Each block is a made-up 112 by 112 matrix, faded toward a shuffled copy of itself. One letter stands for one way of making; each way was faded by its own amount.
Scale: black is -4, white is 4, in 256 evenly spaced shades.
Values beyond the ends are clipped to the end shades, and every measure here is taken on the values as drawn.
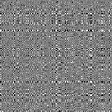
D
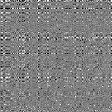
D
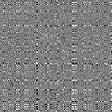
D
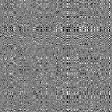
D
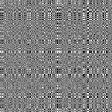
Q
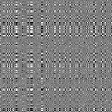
Q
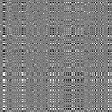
Q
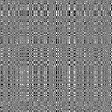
Q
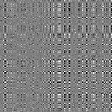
Q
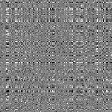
D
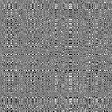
D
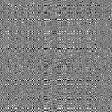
D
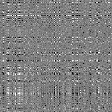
D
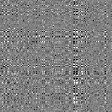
D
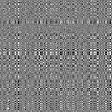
Q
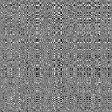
D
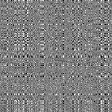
D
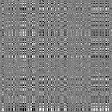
Q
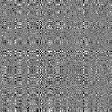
D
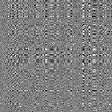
D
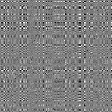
Q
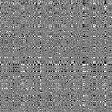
D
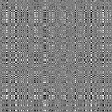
Q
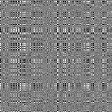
Q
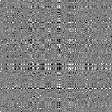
D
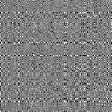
D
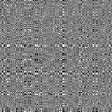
D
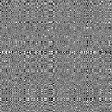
D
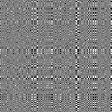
Q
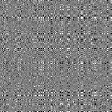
D
